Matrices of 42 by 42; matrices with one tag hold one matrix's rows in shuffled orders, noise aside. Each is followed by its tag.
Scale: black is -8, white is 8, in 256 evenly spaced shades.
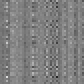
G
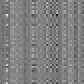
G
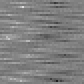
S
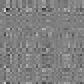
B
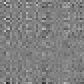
B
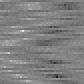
S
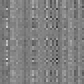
G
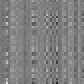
G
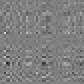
B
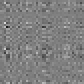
B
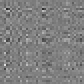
B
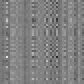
G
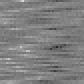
S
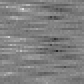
S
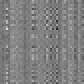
G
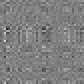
B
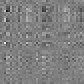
B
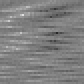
S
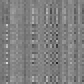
G
